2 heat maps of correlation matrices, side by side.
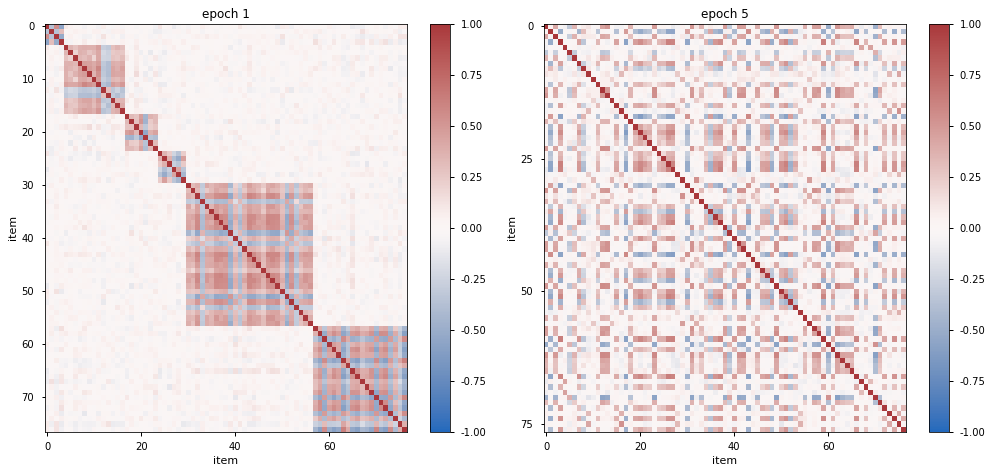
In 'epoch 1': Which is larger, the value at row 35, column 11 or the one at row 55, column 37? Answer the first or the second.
the second
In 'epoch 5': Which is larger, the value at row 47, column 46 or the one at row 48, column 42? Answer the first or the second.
the first
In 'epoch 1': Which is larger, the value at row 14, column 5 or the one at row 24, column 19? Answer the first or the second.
the first
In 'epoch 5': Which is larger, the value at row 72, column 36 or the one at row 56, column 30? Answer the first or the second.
the first
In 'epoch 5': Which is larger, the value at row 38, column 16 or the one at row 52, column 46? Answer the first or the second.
the first
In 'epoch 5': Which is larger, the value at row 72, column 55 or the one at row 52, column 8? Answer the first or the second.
the second
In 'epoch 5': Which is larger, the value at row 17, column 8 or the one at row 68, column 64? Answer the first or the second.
the first
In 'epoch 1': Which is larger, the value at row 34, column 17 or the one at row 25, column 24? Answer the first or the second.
the second
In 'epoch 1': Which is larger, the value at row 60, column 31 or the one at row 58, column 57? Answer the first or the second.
the second
